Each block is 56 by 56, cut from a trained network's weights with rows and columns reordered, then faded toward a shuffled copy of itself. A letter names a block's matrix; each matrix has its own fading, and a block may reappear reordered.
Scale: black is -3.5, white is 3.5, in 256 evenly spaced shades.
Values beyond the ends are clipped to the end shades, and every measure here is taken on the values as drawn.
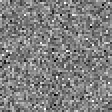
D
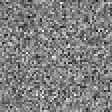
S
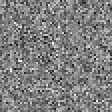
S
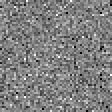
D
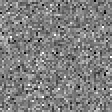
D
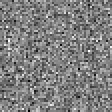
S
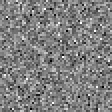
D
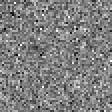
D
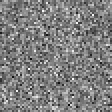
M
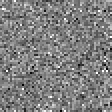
D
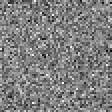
S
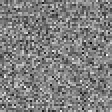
M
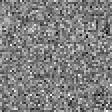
S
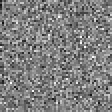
M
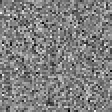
M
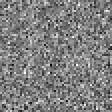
S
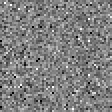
D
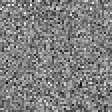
S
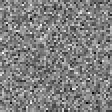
M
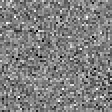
D
